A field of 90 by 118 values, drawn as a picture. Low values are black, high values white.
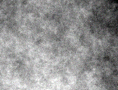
The halves do not mirror each other. No row or column stands out. There is an overall slope up to the bottom left. No lone cell stands out from its neighbours. The top right is the ninth with the lowest average. There are no regular stripes.
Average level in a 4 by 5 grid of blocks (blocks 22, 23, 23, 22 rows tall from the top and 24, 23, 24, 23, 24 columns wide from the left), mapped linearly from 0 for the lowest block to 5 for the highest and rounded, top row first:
23220 / 33321 / 44431 / 55542
